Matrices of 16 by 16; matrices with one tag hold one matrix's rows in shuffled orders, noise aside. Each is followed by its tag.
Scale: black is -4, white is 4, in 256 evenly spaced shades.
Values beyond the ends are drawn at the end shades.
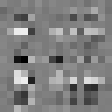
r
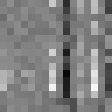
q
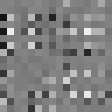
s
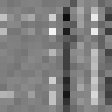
q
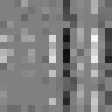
q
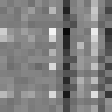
q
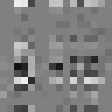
r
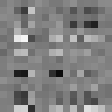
r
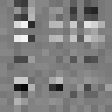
r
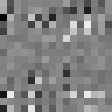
s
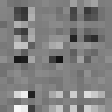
r
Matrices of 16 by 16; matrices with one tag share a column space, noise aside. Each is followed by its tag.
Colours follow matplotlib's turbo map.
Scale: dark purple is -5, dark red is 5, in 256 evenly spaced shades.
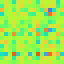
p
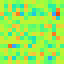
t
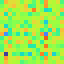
p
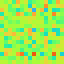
p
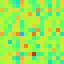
p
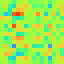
t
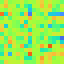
t
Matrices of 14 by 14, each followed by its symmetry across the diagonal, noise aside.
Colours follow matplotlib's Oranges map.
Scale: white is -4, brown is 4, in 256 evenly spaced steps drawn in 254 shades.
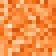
neither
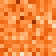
neither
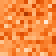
neither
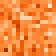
antisymmetric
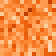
neither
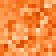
antisymmetric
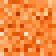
neither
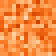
antisymmetric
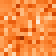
antisymmetric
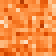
antisymmetric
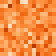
neither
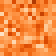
antisymmetric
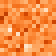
neither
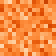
antisymmetric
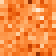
neither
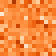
antisymmetric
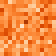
antisymmetric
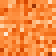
antisymmetric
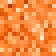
neither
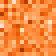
antisymmetric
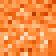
neither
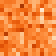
neither
